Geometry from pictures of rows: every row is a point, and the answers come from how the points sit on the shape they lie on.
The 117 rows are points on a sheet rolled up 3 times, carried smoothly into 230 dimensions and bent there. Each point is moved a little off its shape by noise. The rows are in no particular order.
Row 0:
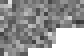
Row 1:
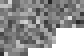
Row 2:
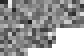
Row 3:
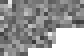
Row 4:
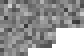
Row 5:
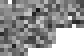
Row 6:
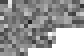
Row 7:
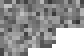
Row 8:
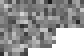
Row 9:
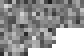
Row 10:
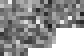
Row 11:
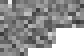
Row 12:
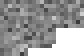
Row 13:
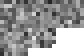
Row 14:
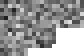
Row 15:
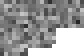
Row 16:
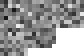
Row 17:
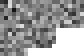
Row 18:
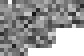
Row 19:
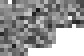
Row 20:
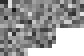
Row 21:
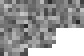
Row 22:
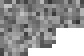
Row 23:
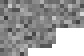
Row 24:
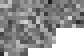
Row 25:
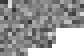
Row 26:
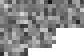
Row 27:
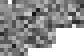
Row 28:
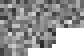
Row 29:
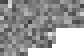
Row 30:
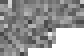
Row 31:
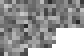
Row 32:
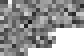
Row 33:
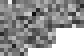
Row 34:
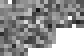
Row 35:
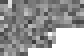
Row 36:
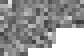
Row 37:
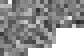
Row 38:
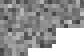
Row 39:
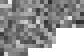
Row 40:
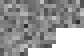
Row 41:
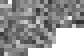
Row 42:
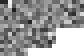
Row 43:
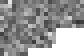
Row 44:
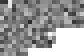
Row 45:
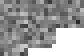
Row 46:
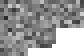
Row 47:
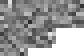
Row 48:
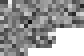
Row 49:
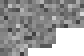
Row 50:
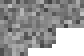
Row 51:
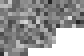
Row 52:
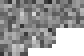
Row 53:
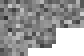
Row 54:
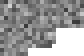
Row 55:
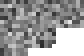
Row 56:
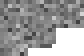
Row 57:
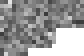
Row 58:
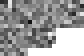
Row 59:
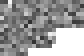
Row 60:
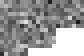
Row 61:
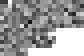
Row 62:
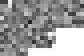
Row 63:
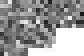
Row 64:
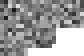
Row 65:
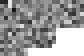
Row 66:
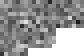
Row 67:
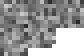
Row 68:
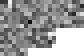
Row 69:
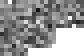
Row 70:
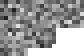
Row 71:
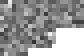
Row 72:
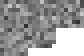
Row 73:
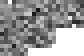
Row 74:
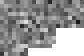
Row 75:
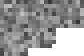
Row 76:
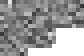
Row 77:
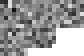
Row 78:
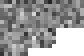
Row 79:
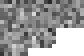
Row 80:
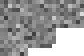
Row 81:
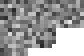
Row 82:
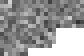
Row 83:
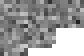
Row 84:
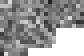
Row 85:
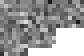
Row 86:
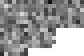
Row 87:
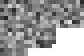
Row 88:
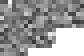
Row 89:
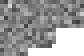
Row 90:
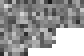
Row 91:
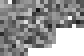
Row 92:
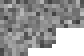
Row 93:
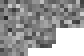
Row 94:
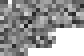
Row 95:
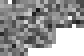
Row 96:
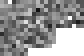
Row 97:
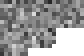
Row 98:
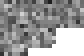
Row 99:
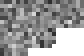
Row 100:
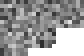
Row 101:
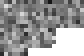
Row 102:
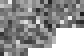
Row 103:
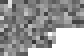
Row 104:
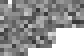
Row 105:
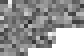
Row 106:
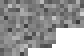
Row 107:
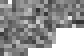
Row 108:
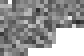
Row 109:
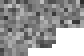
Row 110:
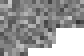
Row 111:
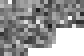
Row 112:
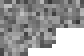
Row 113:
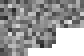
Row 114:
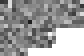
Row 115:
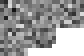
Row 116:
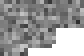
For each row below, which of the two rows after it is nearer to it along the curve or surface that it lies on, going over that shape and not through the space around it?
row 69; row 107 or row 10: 10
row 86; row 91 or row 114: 114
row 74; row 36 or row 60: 60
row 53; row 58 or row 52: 52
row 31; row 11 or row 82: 82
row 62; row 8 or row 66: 66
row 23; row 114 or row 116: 116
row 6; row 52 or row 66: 66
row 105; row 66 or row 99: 66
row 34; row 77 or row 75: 77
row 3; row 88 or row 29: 29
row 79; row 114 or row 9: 9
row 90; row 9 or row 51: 9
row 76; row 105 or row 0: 105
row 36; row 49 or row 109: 49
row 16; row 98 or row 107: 98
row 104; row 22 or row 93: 93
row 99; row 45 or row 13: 13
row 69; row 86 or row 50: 86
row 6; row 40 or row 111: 40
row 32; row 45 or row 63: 63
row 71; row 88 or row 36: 36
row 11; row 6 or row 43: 6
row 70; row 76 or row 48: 48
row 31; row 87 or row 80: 80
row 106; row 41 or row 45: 45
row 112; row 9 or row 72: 72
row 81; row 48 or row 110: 48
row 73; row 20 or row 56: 20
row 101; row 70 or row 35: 70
